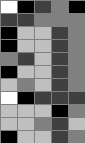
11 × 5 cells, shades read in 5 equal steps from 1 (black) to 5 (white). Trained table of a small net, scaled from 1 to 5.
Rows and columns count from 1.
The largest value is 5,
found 2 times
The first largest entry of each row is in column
1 3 2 2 3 2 1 1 1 1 2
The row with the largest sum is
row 10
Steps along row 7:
down up down up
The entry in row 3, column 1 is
1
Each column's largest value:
5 4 4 3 4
